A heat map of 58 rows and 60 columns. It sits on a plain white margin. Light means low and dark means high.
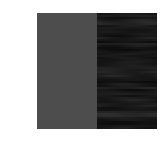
The table splits into one row of 2 panels. Panel 1,1: high, flat. Panel 1,2: very high, streaked across, faint in contrast.
